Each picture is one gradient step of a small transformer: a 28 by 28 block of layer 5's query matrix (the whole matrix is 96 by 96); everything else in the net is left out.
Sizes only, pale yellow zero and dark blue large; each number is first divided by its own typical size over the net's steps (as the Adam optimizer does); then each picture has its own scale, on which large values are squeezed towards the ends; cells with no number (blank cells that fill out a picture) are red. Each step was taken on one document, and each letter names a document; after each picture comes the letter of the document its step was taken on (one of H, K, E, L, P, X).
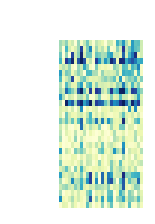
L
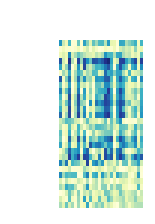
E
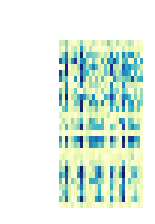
L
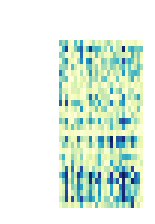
L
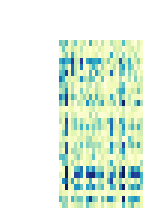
L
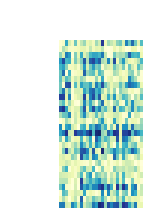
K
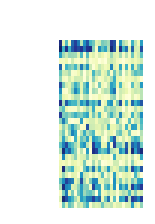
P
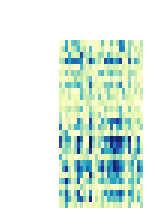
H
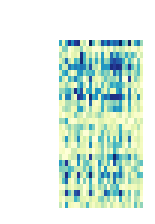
H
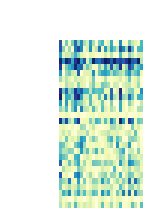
H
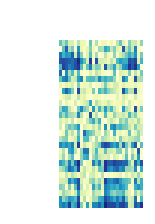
E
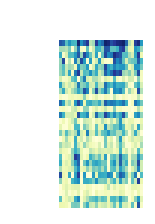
E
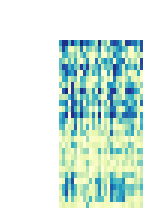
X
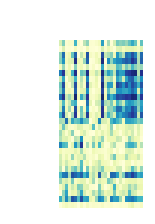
X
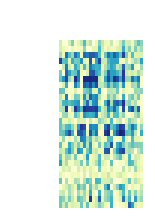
E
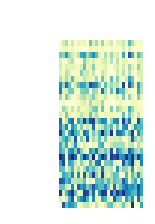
K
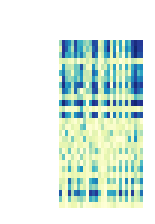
P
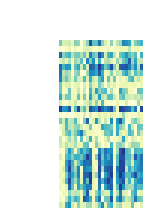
E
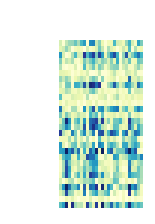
K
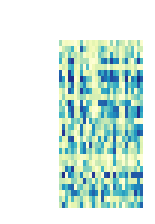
P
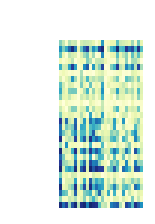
K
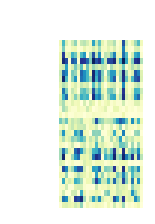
L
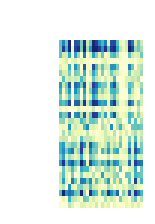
P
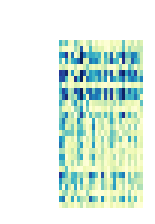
L
